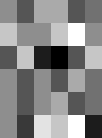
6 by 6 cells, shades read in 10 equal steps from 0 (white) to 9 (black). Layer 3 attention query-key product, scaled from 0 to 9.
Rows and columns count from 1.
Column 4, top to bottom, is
3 2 9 6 3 2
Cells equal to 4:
9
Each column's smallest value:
2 2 1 2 0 2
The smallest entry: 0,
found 2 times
